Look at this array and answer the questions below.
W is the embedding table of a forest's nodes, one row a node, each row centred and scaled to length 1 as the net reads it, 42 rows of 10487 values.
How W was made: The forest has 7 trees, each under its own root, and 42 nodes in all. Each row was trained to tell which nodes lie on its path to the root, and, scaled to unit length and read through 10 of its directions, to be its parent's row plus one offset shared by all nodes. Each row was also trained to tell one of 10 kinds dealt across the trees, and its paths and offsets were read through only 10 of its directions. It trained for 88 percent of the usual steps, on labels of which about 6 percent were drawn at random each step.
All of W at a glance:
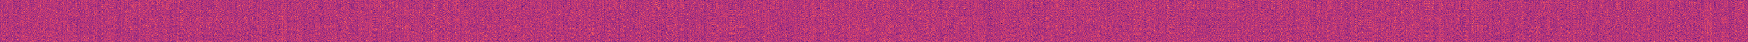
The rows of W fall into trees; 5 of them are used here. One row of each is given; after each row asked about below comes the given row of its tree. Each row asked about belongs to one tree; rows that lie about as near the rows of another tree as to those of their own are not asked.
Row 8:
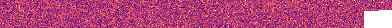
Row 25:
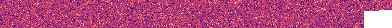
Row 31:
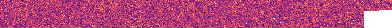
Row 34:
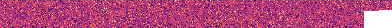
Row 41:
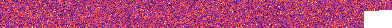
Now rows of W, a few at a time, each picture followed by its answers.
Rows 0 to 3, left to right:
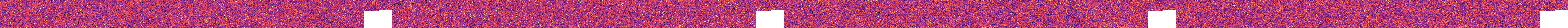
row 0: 25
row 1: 8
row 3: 31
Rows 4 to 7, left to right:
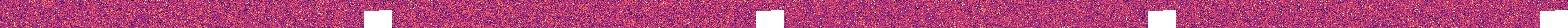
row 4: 34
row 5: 8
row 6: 25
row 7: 8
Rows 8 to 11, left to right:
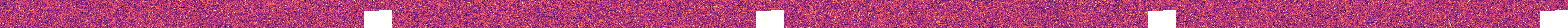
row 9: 31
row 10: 41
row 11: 25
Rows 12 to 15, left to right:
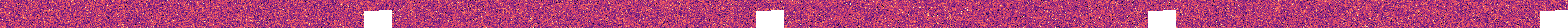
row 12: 41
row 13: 8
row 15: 31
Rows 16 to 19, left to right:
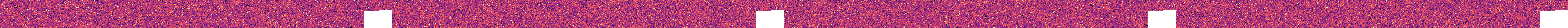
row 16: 25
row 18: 25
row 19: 25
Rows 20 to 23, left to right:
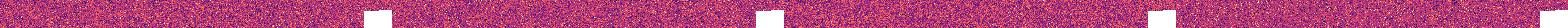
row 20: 41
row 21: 31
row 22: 41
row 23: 25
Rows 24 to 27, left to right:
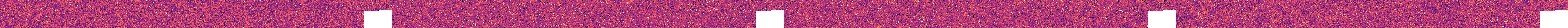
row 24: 41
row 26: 8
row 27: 41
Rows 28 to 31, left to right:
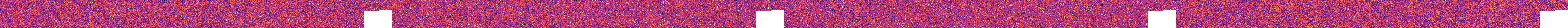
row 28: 34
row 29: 25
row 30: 8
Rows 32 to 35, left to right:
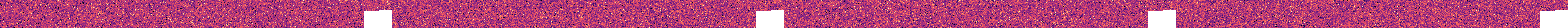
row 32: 41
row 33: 41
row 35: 31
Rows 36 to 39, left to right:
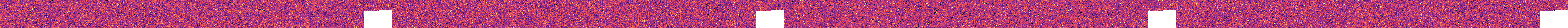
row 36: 31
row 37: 41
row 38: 8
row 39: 31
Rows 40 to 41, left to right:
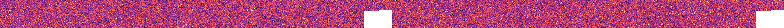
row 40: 8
